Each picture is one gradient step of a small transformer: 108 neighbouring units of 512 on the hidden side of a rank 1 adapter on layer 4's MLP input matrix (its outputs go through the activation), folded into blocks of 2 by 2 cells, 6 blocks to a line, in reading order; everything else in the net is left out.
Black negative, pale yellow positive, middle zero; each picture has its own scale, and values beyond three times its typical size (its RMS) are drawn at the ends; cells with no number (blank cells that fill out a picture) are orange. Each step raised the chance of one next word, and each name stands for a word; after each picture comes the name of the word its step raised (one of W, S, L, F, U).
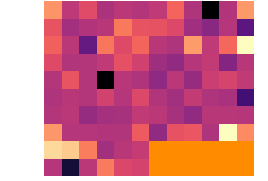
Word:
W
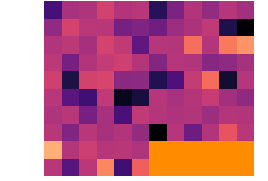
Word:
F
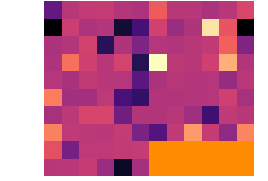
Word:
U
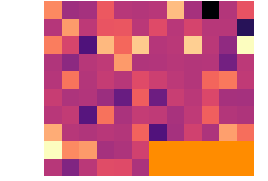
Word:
W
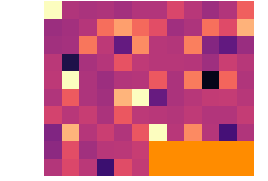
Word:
F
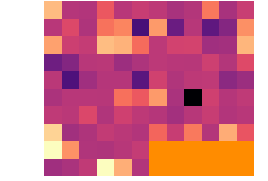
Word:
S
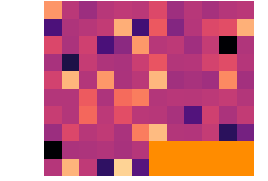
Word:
F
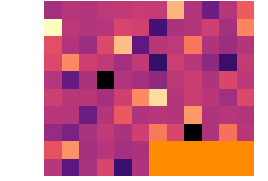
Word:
U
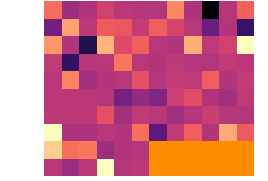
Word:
W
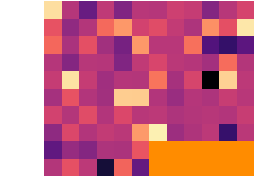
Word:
F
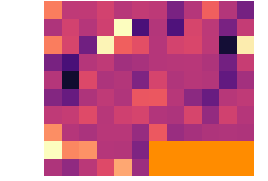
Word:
S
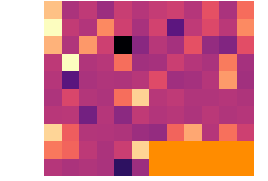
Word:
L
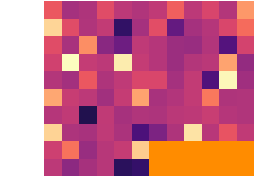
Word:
L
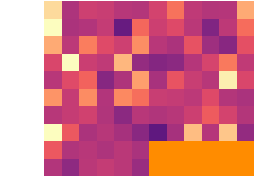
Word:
L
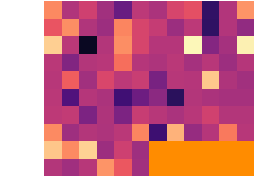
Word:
W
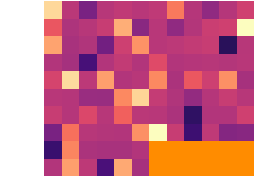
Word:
F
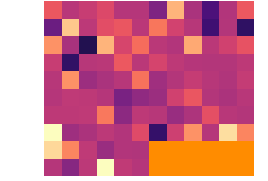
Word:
W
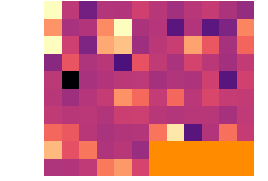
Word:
S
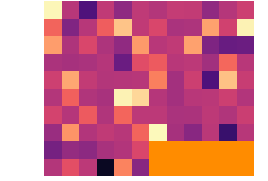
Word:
F
